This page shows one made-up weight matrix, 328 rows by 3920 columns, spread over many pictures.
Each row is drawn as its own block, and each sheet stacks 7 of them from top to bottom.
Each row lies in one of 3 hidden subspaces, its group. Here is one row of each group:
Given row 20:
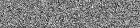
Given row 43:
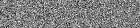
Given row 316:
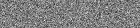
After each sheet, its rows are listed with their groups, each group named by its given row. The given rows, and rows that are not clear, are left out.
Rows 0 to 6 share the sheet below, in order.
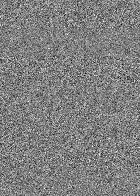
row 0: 43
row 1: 20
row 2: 316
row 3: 20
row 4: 20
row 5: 316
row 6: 316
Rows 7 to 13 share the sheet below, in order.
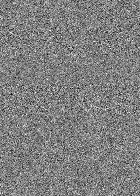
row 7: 43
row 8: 316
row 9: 43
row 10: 20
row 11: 20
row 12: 316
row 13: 43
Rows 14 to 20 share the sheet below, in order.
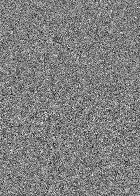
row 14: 316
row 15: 316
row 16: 43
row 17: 20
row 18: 20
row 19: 20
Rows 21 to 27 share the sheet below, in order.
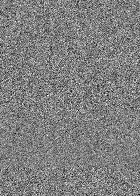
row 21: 43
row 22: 43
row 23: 20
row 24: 316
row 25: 43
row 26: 316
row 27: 316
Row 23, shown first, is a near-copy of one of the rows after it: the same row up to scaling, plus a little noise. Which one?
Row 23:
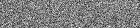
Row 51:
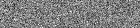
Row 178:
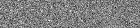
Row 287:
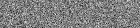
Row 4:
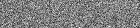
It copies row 4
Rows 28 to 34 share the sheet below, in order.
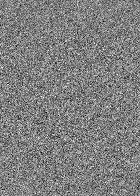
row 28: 43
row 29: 43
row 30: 316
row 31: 316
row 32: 20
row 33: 316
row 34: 316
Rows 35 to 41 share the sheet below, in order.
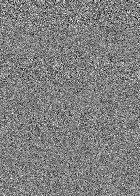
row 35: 316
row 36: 20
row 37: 316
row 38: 20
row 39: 316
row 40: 316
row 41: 20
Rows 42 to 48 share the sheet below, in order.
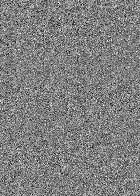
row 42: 20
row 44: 43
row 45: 43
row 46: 316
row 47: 20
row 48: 20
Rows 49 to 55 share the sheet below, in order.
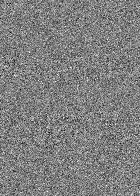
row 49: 20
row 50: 316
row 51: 20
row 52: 43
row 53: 20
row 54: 316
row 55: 43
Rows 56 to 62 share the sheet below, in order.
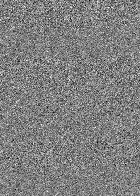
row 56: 316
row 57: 43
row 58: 43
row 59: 43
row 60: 316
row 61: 316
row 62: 43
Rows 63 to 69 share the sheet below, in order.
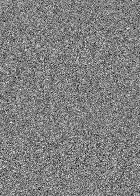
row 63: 316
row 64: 20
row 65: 43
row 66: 43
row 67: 20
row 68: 20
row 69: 43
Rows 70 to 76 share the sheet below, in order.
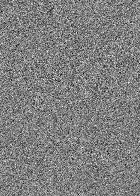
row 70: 316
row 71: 43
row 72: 20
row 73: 316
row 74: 316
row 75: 316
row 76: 316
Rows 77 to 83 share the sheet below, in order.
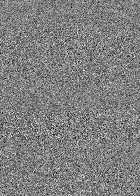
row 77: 316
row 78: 43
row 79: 20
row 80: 20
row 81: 20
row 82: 43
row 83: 316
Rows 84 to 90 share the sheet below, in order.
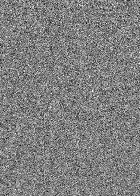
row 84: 20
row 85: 43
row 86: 316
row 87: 20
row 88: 43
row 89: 43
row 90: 43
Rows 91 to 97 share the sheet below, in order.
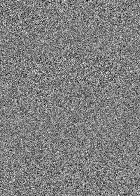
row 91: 20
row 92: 316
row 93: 316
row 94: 316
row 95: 20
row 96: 20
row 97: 20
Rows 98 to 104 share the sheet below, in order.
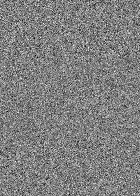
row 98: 20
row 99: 20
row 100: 20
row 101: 316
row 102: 20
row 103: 43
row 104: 316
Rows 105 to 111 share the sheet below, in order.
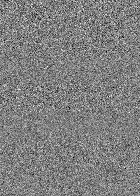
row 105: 316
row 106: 316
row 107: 316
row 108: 43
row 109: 20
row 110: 20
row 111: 20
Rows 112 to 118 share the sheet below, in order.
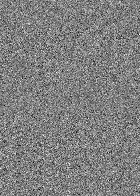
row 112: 316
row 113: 20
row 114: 20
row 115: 316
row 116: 20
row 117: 43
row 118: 43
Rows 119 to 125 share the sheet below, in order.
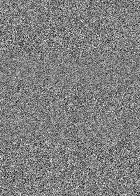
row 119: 20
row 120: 316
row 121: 43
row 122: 43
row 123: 20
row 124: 43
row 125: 20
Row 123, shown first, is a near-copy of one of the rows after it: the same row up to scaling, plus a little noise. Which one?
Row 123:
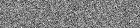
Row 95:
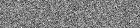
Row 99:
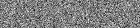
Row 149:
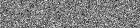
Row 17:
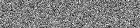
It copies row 95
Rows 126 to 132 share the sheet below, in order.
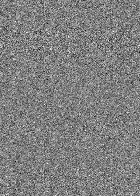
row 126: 43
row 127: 43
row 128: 43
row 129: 316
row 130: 20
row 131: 43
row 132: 43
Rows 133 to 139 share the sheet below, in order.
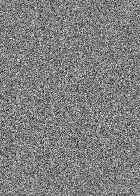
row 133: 20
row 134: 20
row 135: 43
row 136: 43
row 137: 316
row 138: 43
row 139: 20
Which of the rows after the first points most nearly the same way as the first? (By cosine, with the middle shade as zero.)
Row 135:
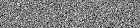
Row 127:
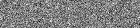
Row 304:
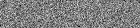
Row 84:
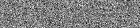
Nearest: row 304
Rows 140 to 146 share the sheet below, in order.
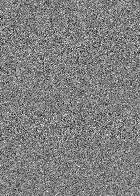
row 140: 43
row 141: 316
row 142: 43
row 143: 316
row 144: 316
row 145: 43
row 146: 43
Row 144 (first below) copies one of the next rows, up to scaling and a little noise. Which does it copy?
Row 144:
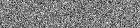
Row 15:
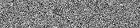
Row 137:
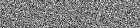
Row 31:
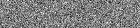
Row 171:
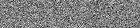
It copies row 31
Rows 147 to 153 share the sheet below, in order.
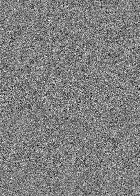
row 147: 20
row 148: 20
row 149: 20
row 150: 316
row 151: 20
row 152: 20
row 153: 20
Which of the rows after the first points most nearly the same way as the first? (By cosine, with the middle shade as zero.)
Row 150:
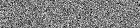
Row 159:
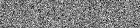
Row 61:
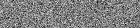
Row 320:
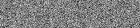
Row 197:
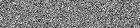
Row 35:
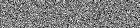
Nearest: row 61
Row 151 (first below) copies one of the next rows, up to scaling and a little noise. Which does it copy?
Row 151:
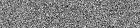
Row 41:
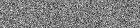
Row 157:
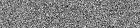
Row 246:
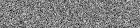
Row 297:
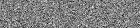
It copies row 157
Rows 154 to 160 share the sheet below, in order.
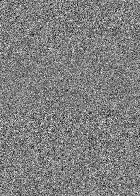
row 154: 43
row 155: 20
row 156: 316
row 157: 20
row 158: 20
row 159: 20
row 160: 20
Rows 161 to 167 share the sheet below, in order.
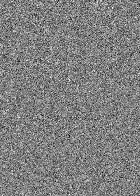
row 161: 316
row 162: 43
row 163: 43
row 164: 43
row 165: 43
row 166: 20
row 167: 316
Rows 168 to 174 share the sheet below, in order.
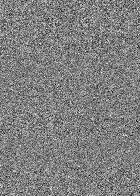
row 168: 20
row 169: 316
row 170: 316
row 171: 316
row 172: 316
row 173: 43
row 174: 43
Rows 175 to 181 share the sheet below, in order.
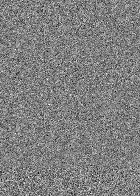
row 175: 20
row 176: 43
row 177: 43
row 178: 20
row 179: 43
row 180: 316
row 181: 316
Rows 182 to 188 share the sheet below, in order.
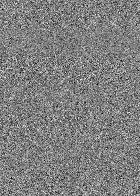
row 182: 20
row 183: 20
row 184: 316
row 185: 20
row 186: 20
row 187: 316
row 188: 20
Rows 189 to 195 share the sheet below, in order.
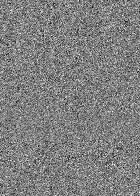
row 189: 20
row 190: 43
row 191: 20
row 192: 43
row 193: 43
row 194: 316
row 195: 43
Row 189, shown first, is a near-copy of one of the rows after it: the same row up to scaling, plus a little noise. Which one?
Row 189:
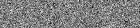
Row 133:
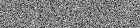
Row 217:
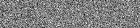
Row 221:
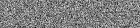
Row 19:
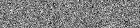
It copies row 19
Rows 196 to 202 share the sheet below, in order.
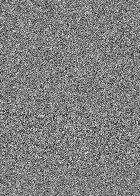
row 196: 316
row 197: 43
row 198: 43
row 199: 43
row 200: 316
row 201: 316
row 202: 43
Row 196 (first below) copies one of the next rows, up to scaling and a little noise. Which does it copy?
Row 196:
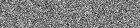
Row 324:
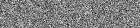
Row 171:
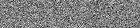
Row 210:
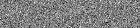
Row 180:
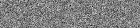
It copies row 324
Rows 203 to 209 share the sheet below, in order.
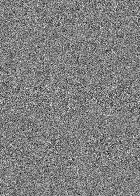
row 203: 20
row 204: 316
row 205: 43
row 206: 43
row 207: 20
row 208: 316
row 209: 43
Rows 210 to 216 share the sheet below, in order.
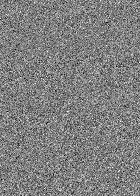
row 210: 316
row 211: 43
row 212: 20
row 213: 316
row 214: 316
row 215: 43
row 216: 316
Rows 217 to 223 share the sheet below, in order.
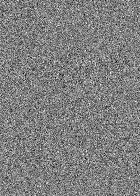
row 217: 20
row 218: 316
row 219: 20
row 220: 316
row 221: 20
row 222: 20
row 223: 20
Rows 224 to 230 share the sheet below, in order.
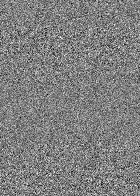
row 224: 316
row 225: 20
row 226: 316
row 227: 316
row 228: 43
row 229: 20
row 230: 316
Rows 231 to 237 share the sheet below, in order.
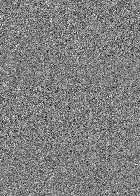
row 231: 43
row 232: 43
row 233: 43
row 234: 43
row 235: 20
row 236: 20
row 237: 316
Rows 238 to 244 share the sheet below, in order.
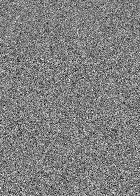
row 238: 43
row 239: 43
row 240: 43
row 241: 316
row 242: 20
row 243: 316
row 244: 20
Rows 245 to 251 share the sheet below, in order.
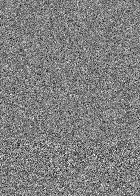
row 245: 43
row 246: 20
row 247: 20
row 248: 20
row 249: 20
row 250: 43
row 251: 316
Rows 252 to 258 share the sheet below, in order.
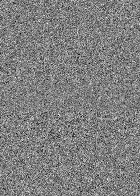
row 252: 43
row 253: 43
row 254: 43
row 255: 316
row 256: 20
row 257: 20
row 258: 316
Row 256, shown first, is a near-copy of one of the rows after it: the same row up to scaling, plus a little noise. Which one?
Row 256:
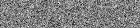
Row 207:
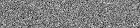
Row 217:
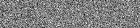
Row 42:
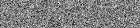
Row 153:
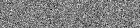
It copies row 42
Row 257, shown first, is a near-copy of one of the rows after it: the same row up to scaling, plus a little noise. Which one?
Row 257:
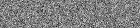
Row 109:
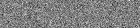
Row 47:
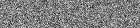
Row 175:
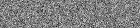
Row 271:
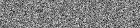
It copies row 175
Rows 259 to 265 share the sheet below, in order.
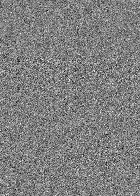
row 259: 316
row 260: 43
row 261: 43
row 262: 43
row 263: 316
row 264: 316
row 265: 43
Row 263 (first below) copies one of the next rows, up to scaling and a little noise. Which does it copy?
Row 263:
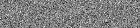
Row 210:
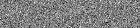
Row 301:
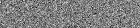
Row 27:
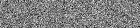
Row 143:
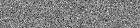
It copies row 210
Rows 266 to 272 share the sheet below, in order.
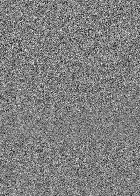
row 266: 316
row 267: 20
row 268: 20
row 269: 43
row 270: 316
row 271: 20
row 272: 43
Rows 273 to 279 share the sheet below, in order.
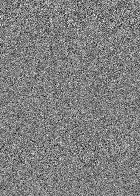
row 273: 43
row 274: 43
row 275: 316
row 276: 316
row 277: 43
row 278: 20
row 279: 316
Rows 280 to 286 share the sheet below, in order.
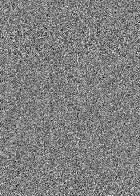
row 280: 20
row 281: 20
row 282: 43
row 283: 43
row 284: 43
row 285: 43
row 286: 43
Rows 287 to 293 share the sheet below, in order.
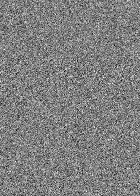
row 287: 20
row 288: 316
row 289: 43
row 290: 316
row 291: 43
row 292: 43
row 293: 20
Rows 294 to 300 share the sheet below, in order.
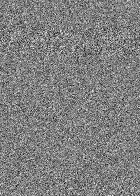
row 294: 20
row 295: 20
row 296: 43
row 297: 20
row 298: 316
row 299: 20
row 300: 43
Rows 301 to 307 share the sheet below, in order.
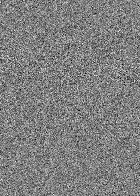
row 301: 316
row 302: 316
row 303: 316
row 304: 43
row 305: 20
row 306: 43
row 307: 316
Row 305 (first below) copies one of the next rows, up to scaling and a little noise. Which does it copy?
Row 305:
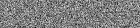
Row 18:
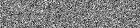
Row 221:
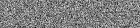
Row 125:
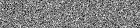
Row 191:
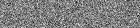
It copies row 221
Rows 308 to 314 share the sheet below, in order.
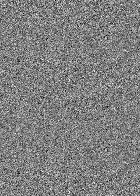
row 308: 316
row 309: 316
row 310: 43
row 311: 316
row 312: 43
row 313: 316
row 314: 43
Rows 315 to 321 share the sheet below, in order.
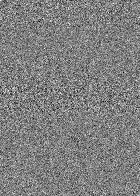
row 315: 43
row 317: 20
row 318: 20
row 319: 316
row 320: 43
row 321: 20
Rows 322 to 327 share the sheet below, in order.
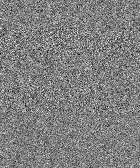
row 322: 20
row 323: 43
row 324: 316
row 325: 20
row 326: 316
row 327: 43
